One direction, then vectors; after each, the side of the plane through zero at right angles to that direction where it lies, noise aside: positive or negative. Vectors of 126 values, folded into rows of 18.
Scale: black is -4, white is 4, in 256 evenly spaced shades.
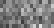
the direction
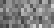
positive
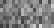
positive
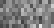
positive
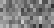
negative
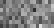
positive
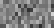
negative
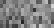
positive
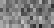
negative
